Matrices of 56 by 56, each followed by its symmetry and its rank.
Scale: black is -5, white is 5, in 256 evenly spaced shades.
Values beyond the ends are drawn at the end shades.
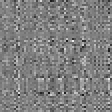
neither, rank five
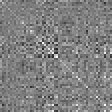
symmetric, rank five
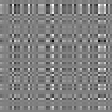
neither, rank one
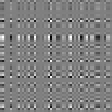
neither, rank one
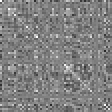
symmetric, rank five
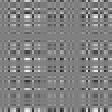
neither, rank one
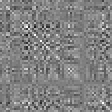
symmetric, rank five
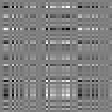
neither, rank one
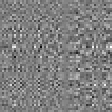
neither, rank five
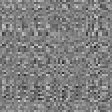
neither, rank five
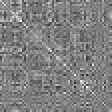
symmetric, rank five
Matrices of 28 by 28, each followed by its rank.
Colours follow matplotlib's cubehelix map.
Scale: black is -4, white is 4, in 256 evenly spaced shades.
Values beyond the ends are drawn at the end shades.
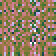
three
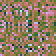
five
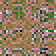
five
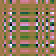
one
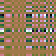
one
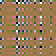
one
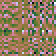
three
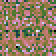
five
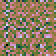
three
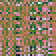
three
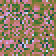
five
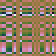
one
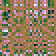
three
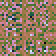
five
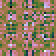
three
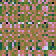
three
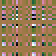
one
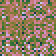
five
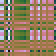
one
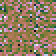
five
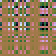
one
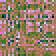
five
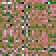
five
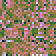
five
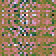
three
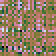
three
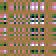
one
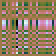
one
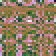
three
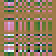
one
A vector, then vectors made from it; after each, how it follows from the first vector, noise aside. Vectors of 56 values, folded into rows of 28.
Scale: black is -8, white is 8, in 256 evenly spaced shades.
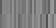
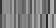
scaled up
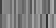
scaled up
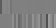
partly zeroed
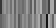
scaled up
